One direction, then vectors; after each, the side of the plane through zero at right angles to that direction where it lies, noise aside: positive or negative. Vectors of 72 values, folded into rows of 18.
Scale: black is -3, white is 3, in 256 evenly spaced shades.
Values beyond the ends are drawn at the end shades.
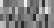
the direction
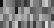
negative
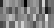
negative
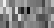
positive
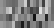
positive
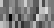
positive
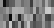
positive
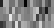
negative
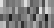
positive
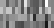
positive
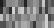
negative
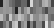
negative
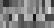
positive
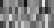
negative
